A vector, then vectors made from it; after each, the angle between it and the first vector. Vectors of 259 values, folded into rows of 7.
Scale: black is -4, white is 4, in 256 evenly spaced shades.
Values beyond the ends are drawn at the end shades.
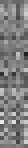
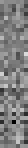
nearly opposite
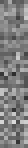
nearly parallel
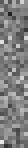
orthogonal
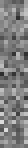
nearly parallel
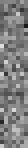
partly opposed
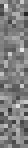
partly opposed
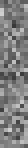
partly aligned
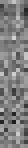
nearly opposite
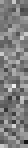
partly opposed
